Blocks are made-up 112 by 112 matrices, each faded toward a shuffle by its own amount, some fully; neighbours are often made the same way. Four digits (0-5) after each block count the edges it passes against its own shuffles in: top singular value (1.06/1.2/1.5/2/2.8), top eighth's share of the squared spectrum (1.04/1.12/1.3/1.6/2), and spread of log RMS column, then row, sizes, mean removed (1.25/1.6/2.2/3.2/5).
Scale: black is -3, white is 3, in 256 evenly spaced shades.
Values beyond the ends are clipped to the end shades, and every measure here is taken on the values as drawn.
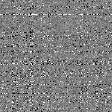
2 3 3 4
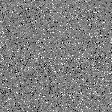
1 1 0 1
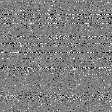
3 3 2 4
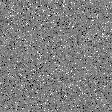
0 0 0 0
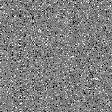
4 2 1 1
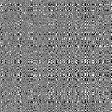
5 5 4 4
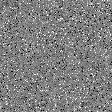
2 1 0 0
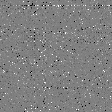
4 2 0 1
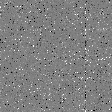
3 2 1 0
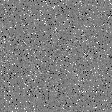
3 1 0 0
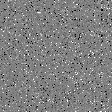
3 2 1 1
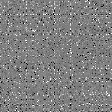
4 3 2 2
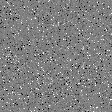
2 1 0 0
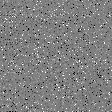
2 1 0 0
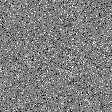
2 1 0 0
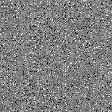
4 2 1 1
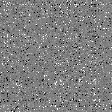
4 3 2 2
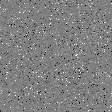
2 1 0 0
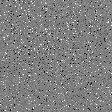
3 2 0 1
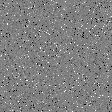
1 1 0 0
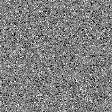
1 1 2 2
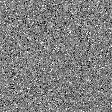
0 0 1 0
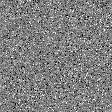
0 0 0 0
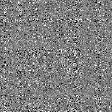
1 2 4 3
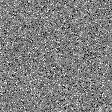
0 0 0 0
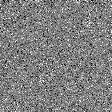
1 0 1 1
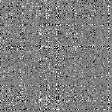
2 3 4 4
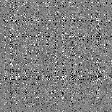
2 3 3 3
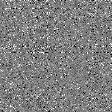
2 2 2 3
